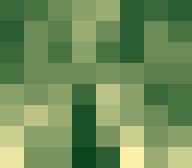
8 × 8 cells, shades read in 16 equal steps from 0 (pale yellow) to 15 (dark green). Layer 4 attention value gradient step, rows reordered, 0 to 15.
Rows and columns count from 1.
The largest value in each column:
13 11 11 15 13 13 12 13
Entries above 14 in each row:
0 0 0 0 0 0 0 1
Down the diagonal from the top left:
12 9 11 9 4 7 8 3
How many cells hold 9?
12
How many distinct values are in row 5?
5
